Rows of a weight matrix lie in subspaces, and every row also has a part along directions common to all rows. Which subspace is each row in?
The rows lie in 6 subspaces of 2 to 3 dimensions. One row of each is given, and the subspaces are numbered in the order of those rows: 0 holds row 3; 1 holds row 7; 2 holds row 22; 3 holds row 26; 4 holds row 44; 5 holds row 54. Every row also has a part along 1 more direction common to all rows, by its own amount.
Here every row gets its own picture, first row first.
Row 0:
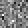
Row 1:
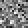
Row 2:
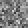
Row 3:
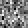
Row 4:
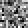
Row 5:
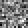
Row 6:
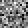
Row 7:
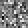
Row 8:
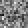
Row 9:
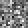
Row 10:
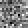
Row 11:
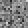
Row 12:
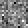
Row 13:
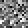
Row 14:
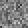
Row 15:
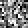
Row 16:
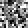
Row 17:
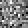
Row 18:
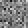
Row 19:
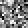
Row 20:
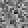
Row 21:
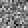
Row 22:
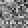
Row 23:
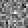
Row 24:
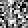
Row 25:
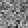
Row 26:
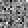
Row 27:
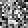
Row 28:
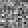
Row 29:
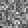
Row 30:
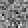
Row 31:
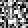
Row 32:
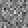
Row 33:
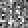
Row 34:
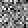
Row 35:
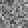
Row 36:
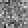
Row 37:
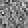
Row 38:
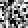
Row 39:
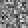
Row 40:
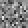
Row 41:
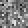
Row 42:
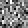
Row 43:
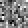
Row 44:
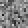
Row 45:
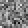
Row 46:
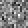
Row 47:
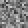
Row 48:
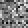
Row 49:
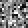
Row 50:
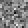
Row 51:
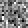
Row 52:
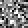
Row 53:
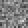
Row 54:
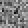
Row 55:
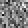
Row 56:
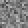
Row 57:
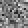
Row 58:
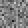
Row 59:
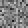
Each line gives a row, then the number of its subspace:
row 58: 5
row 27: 1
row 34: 3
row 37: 0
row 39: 1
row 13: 1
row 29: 4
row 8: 0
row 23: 2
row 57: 1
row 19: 2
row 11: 3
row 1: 1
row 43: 3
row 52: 1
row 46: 5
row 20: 1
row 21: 3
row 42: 0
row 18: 3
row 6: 0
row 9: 3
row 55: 0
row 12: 2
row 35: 2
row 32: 3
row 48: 2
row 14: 4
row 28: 5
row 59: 5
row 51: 2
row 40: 1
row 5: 5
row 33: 3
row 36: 0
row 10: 0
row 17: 0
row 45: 4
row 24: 5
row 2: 4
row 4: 5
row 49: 2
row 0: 5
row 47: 1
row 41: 4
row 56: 1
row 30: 4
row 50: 3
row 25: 4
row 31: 2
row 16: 5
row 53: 5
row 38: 4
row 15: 3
